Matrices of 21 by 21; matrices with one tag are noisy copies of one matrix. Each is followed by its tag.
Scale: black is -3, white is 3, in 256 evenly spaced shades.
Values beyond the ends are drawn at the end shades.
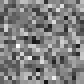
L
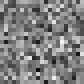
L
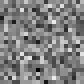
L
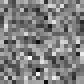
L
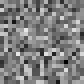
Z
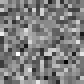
Z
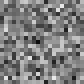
L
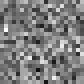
L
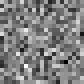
Z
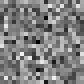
L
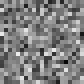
Z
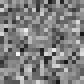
Z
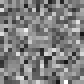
Z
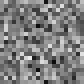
L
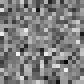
Z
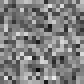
L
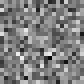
Z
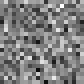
L
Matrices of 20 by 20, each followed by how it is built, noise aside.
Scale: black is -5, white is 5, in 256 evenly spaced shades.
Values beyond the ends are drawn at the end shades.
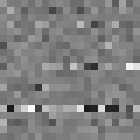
uneven rows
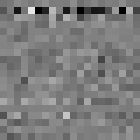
uneven rows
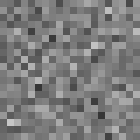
noise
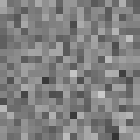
noise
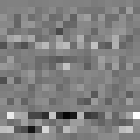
uneven rows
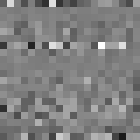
uneven rows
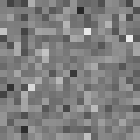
noise
